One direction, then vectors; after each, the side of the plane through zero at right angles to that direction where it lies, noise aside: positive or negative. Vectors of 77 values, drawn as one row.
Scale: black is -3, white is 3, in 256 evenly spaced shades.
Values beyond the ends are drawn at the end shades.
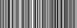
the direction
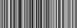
negative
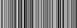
negative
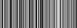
negative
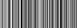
positive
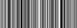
positive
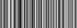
negative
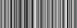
negative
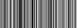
negative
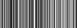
negative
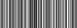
negative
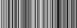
positive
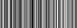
negative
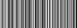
positive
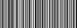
positive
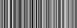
negative
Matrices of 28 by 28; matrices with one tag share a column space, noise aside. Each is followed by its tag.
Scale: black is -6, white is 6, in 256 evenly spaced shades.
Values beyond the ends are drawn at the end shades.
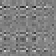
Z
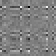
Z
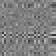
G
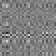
G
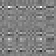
Z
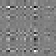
Z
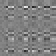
Z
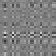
G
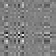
G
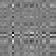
G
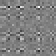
Z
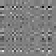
Z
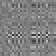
G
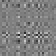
G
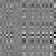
G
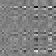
Z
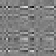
Z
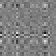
G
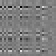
Z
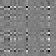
Z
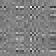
Z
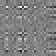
Z
